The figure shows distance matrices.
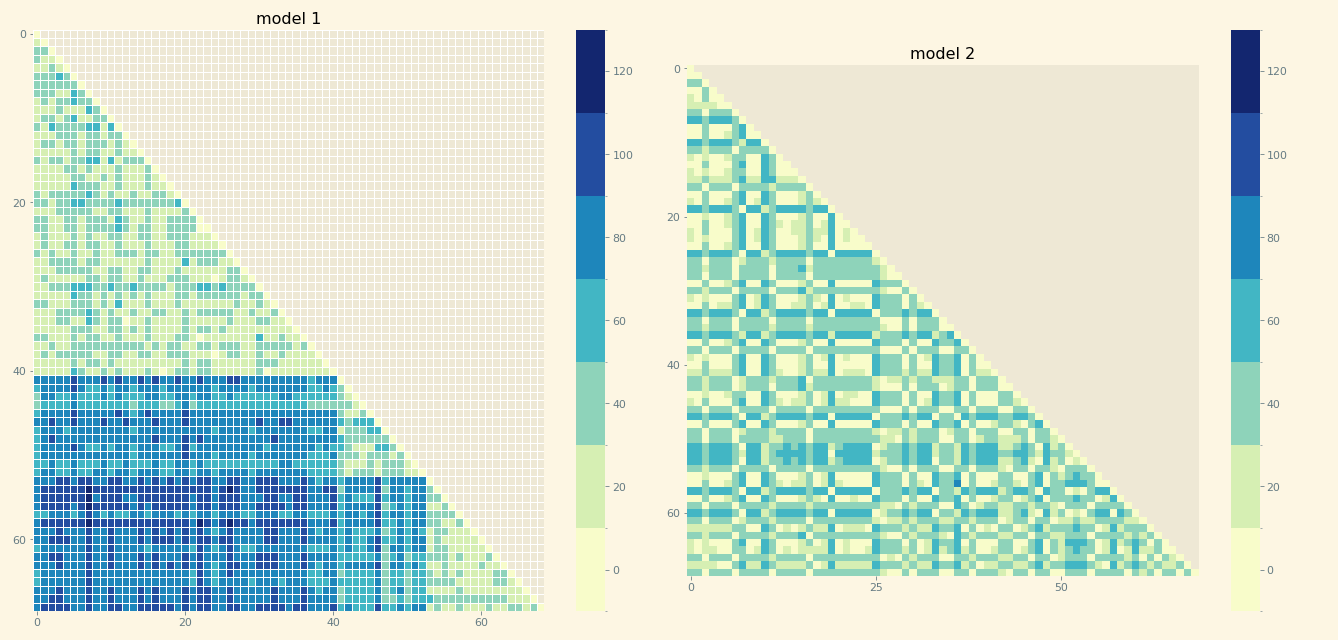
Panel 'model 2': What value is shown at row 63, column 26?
20
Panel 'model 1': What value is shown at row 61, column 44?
60
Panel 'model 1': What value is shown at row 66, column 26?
100
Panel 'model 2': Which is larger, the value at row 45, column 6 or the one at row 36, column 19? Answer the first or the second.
the first
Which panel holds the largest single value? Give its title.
model 1
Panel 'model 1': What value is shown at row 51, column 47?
40
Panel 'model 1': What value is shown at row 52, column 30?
80
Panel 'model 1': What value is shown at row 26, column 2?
40
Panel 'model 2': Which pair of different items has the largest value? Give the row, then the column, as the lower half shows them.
56, 36
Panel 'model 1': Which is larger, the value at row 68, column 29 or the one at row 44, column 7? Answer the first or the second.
the first
